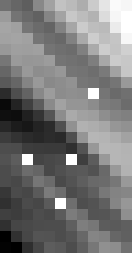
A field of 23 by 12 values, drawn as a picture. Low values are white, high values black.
Grain: diagonal, down to the right. Slope: up to the bottom left. Ninth with the lowest average: top right. Lone odd cells: 4, each lower than its neighbours.
